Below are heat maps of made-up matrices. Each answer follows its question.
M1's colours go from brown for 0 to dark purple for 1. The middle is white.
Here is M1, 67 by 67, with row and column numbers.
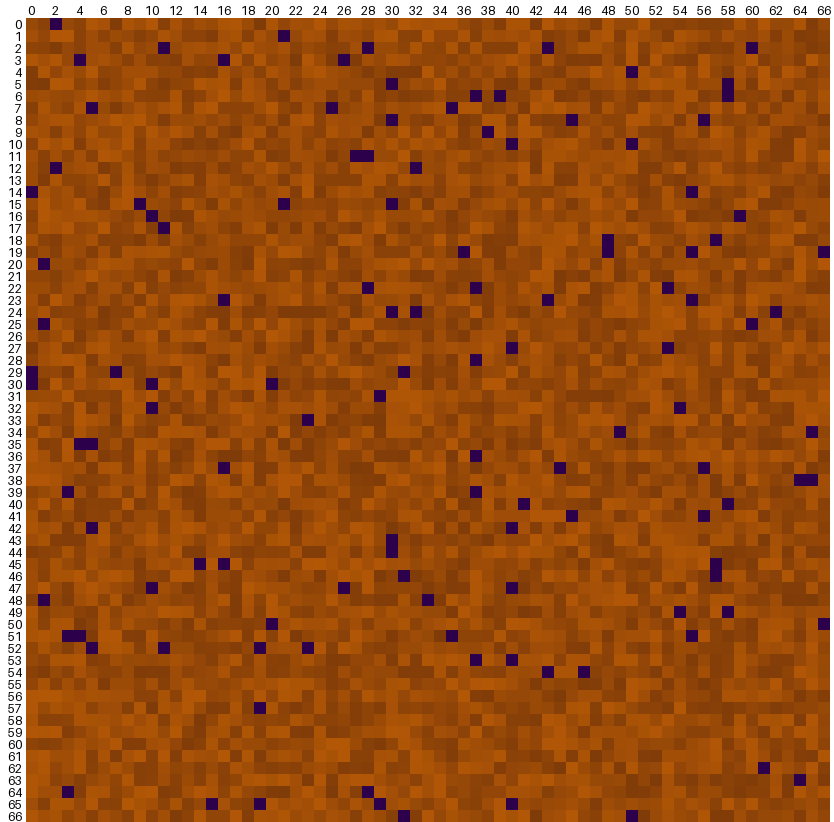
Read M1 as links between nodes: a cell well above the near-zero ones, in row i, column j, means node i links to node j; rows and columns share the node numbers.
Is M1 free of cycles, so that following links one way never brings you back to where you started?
no
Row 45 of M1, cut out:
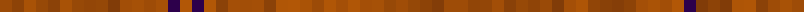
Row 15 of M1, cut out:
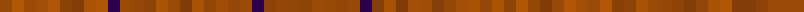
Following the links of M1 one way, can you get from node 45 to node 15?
no
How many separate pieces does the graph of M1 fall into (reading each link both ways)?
2
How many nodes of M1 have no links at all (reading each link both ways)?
1
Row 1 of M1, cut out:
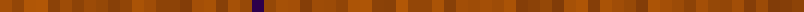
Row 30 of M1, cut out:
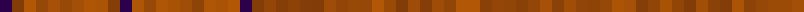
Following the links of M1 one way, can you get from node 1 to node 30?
no
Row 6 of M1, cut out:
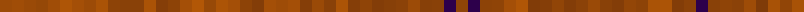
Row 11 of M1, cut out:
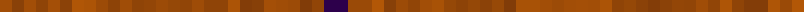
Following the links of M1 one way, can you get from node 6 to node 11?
yes
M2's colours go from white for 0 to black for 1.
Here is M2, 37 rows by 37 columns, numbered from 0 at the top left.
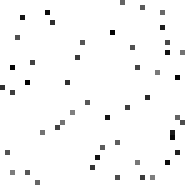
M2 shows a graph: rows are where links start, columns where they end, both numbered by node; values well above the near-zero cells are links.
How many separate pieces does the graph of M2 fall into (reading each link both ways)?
2
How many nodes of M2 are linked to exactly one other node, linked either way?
0
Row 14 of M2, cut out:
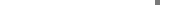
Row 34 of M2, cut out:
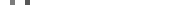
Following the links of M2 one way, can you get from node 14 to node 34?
yes
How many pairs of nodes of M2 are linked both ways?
2
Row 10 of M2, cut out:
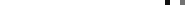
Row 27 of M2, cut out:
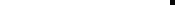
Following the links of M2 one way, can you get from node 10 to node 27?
yes
